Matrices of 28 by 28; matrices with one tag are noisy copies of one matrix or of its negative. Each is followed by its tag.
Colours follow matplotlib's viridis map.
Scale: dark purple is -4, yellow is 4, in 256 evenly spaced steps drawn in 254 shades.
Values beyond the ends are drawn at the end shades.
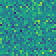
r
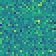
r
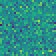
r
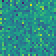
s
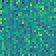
s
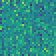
s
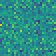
r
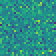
r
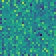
s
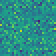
r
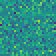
r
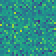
r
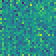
s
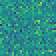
r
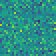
r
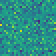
r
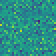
r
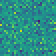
r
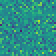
r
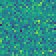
r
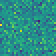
r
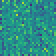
s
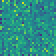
s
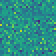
r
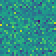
r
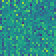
s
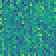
s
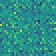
r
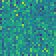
s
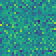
r
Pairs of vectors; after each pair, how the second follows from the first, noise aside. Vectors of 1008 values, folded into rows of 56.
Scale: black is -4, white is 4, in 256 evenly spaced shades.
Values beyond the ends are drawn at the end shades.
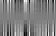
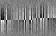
wrapped around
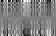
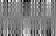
negated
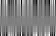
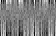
reversed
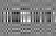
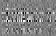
sign-scrambled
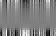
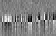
wrapped around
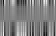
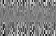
sign-scrambled
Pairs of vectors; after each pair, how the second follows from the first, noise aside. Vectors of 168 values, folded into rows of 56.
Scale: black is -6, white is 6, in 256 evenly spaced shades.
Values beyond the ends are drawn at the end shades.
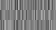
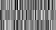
scaled up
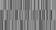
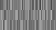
negated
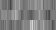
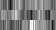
scaled up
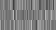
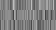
negated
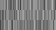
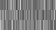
negated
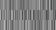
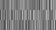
negated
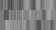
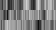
scaled up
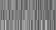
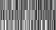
scaled up
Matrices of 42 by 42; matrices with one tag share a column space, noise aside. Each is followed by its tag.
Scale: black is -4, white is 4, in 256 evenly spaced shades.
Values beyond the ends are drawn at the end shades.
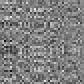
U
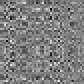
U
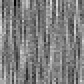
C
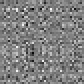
U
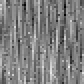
C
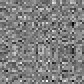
U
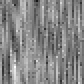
C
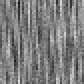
C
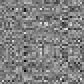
U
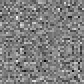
U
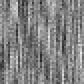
C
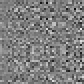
U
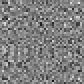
U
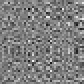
U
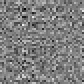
U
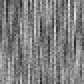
C
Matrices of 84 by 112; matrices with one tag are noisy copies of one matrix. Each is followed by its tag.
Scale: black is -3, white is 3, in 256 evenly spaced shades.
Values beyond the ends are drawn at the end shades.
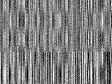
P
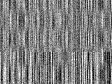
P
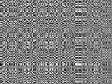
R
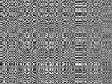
R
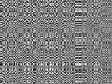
R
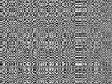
R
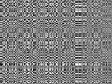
R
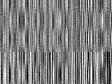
P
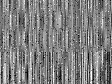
P
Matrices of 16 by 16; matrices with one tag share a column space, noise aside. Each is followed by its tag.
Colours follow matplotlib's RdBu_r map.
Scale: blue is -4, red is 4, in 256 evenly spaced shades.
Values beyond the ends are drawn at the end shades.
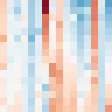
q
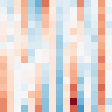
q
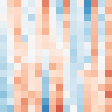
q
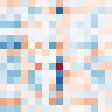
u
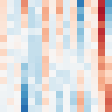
q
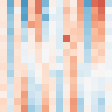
q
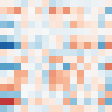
u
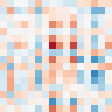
u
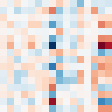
u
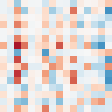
u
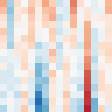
q
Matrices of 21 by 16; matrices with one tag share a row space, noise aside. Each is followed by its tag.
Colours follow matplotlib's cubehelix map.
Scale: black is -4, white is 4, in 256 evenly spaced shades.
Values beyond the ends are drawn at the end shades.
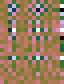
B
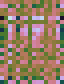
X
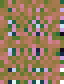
B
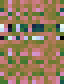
X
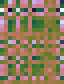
X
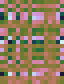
X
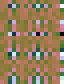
B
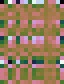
X
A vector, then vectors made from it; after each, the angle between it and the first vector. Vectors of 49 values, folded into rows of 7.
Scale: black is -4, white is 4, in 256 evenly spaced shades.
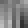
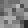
partly aligned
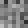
partly aligned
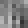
nearly parallel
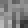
nearly parallel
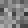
partly aligned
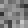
partly opposed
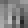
nearly parallel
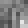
nearly opposite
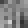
nearly parallel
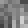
nearly opposite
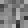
orthogonal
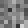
partly opposed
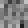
partly aligned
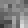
nearly opposite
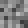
partly aligned
